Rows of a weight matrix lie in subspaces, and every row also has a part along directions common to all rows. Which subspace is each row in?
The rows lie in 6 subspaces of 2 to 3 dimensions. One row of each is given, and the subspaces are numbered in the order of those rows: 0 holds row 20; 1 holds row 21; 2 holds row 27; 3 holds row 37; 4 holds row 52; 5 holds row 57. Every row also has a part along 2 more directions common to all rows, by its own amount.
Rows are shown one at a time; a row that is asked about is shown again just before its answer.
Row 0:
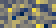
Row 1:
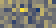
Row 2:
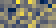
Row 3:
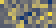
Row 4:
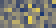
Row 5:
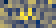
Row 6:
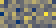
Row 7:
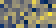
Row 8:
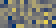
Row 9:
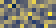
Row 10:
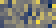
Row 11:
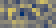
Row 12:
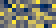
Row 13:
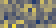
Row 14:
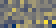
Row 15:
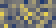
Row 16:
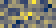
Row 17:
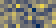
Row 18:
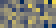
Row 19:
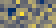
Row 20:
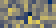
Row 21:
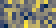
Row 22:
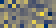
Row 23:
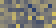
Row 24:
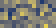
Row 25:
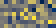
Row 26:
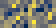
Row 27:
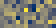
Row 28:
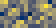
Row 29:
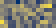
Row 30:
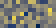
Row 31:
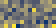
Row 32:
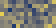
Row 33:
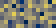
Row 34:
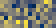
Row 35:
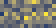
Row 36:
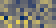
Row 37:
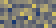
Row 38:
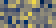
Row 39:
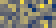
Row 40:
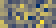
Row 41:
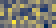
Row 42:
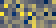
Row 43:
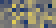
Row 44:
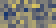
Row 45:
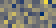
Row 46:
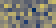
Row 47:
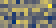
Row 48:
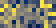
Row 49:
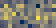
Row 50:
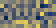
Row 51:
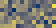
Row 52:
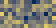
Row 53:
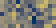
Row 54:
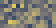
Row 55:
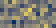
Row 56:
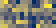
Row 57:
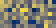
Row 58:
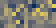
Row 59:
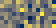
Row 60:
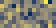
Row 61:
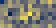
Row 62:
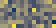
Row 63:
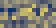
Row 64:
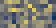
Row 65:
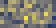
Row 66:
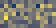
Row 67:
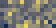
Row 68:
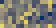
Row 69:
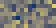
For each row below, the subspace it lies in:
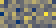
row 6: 4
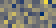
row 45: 5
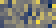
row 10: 0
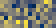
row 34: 2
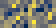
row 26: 2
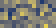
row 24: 3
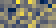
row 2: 3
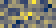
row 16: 0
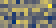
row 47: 1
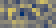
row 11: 3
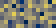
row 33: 5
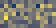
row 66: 2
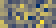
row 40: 1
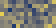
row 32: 4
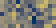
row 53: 4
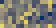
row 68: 0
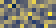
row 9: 0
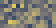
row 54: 5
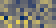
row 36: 2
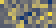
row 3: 0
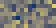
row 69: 2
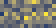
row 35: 4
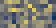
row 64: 4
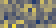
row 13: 1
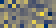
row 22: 0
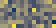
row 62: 1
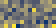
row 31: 1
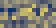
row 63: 3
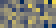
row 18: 5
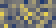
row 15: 1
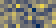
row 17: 4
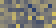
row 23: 4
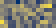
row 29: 1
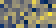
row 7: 0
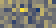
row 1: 5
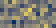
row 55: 3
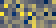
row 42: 4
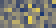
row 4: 5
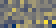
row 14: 1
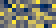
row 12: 3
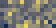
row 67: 1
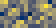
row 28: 0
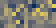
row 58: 2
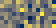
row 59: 5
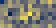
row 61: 0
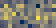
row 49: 2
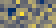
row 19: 3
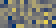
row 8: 1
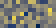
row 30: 3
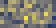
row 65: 4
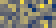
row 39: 5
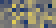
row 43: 5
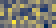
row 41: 3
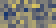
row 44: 2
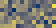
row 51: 1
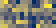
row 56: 1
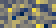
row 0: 3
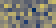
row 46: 4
